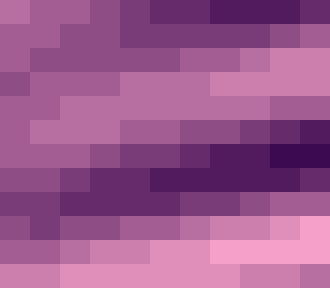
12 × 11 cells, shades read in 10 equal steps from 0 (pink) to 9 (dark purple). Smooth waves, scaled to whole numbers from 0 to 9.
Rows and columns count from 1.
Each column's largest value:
6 6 7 7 7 8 8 8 8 9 9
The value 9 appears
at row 7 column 10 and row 7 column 11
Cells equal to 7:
12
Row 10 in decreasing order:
6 5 5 5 4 4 3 2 2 1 0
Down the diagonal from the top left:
3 4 5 4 3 4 7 8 5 1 0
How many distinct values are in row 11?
5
